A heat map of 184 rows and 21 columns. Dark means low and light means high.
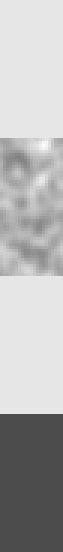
The table splits into 4 rows of 1 panel. Panel 1,1: very high, flat. Panel 2,1: high, blotchy. Panel 3,1: very high, flat. Panel 4,1: low, flat.
